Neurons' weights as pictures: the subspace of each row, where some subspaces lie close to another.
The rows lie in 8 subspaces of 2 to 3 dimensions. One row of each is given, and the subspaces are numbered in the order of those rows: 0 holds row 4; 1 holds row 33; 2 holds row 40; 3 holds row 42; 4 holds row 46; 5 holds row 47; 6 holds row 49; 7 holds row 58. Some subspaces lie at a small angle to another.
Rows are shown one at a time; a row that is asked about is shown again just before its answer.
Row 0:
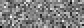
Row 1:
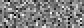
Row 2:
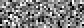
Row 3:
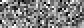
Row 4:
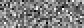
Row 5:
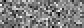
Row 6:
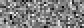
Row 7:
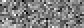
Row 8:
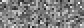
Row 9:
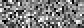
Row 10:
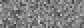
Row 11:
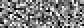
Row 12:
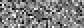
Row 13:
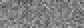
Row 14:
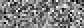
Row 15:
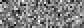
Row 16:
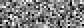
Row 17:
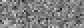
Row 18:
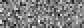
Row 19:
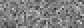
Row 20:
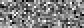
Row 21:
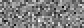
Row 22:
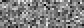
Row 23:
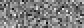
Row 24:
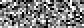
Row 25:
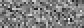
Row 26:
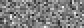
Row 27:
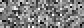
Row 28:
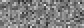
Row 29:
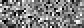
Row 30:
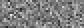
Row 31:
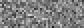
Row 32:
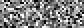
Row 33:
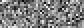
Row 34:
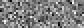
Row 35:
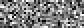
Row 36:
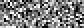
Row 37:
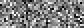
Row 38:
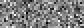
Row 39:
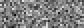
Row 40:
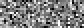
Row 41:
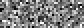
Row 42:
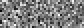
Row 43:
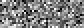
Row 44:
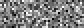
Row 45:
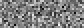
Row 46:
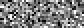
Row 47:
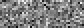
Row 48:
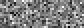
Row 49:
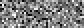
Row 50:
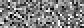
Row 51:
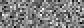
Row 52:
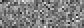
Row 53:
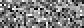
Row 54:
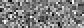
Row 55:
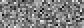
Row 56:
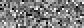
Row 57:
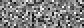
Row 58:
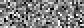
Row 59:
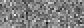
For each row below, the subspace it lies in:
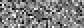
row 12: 6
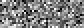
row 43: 2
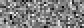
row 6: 2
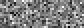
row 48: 2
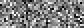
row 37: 7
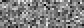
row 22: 5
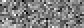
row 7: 2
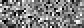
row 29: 4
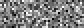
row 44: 6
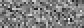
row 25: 0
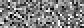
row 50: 7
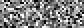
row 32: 0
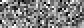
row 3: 1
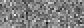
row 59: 7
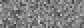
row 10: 3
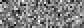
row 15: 3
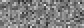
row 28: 5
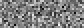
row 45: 1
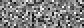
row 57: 1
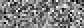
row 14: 0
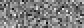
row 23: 0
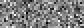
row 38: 7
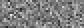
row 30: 6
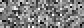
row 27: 5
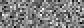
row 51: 1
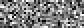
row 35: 4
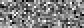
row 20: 4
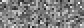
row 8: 5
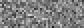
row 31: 6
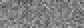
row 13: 5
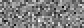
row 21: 1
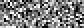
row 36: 6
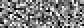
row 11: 7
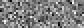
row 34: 4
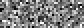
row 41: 5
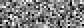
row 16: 3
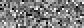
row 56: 0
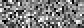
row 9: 4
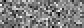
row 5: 7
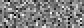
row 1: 0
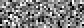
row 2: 3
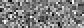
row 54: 4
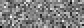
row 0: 1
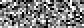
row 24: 3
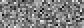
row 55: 1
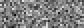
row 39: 6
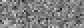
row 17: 2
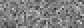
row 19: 0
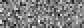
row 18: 3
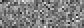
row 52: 1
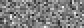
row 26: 2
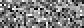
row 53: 0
